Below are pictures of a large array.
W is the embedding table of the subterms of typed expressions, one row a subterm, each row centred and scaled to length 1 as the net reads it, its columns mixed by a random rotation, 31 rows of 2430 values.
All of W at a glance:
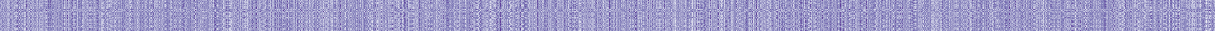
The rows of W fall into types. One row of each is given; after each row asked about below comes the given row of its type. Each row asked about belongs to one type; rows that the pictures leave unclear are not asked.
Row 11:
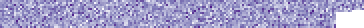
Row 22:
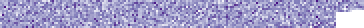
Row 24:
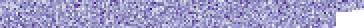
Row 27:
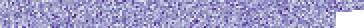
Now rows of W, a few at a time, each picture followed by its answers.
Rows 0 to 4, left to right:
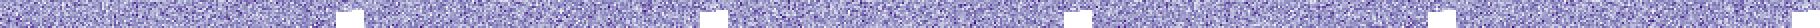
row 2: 27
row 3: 22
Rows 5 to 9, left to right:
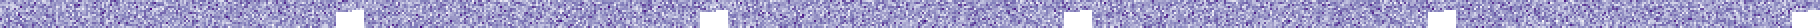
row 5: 24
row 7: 27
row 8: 27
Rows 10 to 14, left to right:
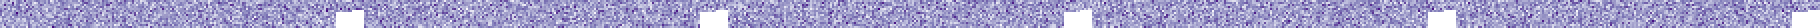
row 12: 24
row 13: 27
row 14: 27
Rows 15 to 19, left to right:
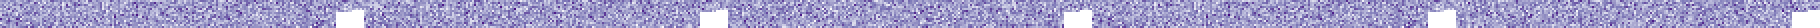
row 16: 24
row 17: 11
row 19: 27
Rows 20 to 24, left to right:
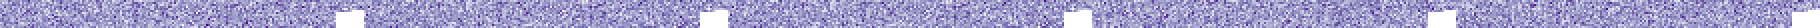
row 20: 22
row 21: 22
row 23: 27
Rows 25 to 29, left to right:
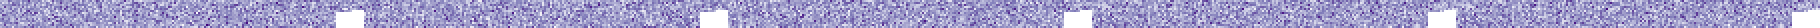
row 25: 22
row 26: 22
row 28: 24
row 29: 24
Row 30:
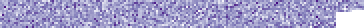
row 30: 22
